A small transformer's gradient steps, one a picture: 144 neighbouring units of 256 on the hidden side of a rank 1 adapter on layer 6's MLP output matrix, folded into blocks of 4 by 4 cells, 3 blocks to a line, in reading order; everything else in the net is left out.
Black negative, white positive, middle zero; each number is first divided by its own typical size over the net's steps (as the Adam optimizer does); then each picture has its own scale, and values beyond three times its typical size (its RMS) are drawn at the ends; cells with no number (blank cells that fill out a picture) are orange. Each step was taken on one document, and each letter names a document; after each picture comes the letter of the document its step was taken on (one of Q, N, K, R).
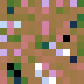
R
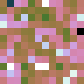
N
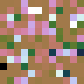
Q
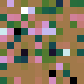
Q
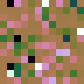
R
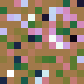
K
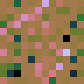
R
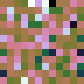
N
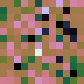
K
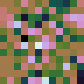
K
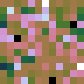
N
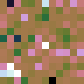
R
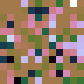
Q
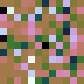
K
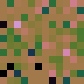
R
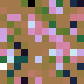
Q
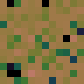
R
